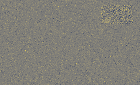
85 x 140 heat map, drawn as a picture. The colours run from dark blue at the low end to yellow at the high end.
No regular stripes run through it. No overall slope runs across the table. Overall the values sit about 50% of the way up the scale. The top right is the roughest part. Neither half mirrors the other. In the top right lies a patch that is rougher than the rest. Fine speckle covers the field.
